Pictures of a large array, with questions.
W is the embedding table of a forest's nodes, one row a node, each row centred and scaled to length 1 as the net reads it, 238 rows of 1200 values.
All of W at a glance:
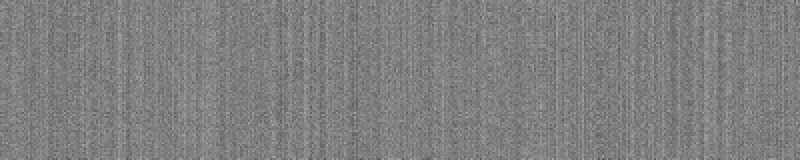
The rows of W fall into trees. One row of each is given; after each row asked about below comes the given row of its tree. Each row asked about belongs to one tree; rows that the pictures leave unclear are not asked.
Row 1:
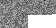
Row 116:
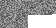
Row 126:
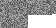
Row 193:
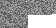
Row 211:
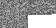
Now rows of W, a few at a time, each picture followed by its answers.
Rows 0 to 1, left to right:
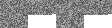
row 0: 126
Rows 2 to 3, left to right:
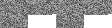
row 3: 126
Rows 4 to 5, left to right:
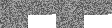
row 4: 1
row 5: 1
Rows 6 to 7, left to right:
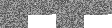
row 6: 193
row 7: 1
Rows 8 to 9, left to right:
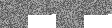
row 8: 126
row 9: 211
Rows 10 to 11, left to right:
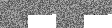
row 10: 211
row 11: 126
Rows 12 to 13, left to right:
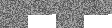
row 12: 193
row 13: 211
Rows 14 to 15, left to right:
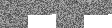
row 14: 193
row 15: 126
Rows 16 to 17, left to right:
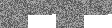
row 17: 193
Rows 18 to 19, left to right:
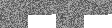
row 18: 211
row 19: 1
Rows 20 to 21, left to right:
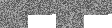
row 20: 211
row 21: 116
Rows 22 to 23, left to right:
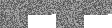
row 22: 211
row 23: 211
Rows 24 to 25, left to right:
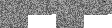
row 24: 126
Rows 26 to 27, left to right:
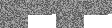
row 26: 126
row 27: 116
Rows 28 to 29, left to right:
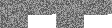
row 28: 126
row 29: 126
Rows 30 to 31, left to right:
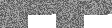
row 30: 211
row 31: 116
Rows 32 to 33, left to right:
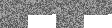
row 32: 126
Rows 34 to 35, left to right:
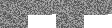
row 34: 193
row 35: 193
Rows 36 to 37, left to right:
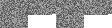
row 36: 211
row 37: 126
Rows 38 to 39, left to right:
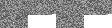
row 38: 116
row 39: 193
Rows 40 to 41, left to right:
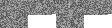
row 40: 116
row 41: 1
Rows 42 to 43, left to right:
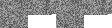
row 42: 126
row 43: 126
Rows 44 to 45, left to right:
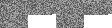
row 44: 116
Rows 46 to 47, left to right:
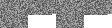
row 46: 211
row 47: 211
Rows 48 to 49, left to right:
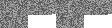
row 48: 1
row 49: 1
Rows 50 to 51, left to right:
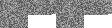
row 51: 1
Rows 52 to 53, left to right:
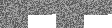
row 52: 1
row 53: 126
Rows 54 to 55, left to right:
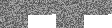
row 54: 1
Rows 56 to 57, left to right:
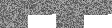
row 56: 116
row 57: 126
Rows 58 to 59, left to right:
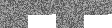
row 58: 193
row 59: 1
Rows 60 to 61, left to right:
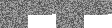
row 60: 1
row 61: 1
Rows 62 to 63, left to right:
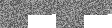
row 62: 126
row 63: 211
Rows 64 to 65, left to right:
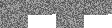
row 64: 126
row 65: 211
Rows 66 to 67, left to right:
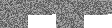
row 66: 126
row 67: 1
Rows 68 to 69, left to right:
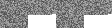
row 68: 193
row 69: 1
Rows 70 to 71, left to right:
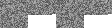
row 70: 126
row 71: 1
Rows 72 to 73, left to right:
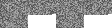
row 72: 116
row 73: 116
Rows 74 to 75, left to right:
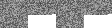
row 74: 1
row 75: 116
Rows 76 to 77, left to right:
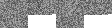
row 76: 211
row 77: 1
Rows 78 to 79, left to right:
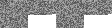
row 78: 1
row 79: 126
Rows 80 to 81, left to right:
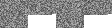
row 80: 116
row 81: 211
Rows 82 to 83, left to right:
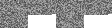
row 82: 126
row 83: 116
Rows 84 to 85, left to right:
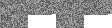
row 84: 126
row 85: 211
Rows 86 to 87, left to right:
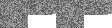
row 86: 116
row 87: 1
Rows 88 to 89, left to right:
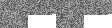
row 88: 211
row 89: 1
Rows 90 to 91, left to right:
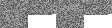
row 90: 211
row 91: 126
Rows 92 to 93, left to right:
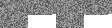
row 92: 126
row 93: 116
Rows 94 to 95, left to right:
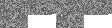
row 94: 116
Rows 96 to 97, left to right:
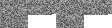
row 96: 126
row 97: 126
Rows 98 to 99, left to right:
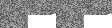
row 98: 116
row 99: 116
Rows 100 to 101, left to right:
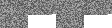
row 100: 193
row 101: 211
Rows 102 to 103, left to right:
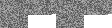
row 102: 126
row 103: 193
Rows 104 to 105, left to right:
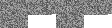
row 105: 193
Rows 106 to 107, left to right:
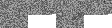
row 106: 193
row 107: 116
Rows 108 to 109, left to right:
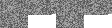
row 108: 126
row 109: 116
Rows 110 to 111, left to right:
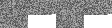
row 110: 1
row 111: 211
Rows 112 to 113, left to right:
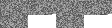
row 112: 116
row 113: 116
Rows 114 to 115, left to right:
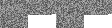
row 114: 126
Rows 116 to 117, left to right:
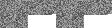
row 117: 116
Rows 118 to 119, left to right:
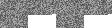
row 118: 211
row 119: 126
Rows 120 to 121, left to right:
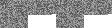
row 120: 1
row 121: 193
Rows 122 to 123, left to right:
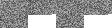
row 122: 211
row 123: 193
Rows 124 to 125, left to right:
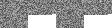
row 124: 1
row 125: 126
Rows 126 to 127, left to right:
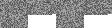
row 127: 211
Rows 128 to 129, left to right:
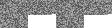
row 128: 1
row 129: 1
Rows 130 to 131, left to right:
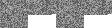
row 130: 126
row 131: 126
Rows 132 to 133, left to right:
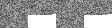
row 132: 116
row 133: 1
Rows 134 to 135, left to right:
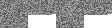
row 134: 193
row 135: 1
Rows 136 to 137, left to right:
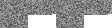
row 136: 126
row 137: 193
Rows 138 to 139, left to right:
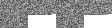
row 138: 211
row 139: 1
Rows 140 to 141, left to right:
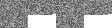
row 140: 116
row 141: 1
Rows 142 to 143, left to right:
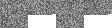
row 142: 126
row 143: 211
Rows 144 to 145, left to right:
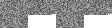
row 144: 211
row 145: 211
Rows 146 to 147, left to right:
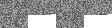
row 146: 1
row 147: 116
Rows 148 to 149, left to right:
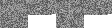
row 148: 126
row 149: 1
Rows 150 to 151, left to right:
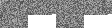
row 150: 211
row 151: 126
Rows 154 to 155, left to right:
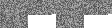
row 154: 211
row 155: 211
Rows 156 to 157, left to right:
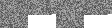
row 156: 126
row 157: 211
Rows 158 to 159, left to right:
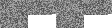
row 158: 1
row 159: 126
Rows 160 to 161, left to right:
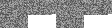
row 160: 1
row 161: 126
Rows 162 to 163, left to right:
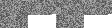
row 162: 116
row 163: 126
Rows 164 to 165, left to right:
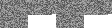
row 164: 126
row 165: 193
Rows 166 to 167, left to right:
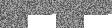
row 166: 116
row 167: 211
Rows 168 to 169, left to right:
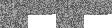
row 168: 1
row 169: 1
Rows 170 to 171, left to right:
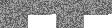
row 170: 1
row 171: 126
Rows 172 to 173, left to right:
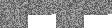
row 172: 211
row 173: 211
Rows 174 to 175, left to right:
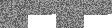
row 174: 1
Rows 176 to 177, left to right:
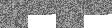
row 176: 1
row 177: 116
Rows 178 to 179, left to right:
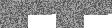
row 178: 1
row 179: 211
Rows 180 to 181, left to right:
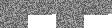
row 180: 1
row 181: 211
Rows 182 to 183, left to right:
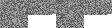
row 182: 211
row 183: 1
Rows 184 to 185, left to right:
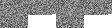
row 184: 126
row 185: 1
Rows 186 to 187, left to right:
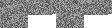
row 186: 126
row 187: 126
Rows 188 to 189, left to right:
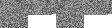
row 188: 126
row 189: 193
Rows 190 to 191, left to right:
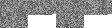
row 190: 116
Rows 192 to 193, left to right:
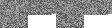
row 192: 211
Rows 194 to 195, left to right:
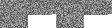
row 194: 211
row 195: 126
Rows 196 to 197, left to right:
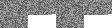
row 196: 1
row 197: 1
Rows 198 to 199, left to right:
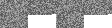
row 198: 211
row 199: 126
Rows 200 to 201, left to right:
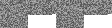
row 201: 126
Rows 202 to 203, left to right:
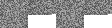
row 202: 211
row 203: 211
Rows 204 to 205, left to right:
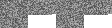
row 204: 1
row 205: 211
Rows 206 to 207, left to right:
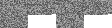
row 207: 1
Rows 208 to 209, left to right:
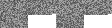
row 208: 211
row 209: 126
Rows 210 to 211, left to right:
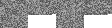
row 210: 126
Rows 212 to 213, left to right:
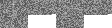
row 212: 1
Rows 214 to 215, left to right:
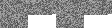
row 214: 126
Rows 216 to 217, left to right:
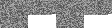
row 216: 1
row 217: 193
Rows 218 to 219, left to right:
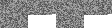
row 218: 1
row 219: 126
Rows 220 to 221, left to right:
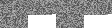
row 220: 1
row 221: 193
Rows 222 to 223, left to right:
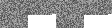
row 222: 211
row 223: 126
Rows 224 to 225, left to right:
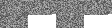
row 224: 116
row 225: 116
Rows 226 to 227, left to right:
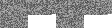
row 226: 126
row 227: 1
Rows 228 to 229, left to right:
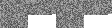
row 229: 116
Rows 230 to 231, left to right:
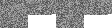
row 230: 126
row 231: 1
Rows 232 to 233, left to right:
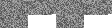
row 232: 116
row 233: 126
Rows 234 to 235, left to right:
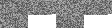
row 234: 1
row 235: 126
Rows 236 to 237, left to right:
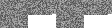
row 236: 211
